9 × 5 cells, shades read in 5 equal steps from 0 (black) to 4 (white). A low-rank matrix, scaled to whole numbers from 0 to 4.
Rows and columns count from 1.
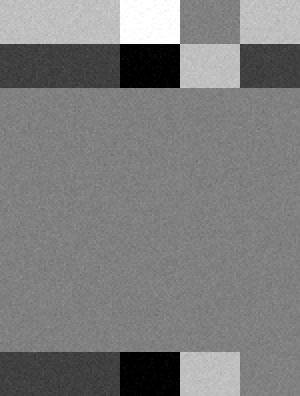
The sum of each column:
17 17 16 20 18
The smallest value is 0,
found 2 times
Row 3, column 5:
2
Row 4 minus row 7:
0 0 0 0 0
